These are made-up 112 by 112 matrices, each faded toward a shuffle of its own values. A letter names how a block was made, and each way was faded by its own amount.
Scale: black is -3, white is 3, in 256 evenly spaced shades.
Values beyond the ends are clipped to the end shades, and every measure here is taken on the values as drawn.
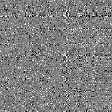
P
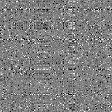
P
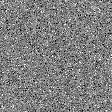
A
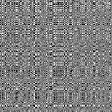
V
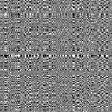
V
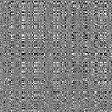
V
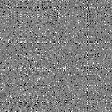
P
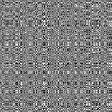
V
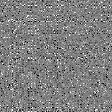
P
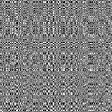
V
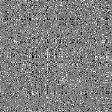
P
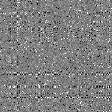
P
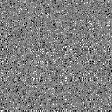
P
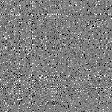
P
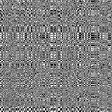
V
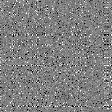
P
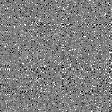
P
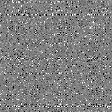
P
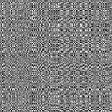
V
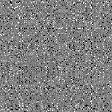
P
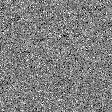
A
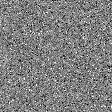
A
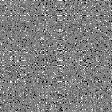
P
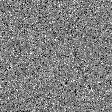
A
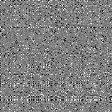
P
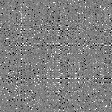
P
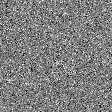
A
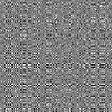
V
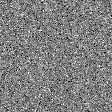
A
